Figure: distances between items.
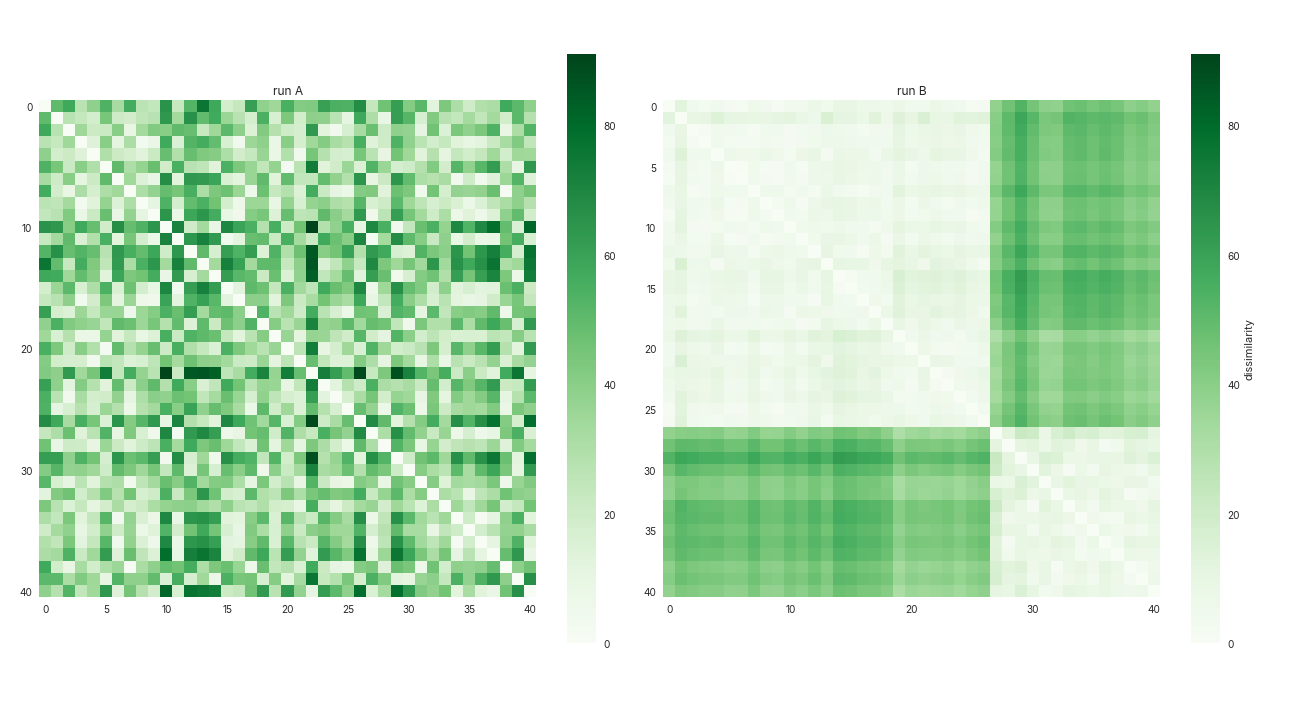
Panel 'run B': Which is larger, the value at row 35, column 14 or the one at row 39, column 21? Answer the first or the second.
the first
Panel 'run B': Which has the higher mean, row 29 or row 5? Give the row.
29
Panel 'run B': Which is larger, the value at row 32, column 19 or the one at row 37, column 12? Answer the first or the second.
the second
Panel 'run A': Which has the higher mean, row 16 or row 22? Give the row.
22
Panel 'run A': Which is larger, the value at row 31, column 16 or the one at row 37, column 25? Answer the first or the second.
the second
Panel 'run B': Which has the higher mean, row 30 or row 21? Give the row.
30
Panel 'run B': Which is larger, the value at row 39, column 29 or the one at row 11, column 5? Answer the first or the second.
the first
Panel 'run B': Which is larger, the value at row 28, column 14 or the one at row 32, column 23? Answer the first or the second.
the first
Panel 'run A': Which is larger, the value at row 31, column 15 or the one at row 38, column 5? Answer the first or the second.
the first
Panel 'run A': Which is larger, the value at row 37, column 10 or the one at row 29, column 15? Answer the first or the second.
the first
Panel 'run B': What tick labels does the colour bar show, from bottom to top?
0, 20, 40, 60, 80
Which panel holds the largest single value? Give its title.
run A
